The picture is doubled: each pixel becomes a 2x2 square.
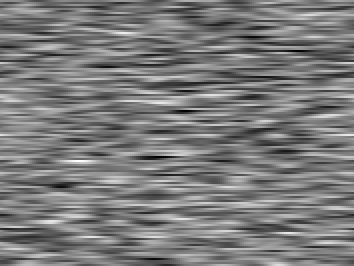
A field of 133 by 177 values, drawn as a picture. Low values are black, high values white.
Slope: none. Mirror symmetry: none. Grain: streaks across. Average level on the scale: 50%. Histogram: bell-shaped.
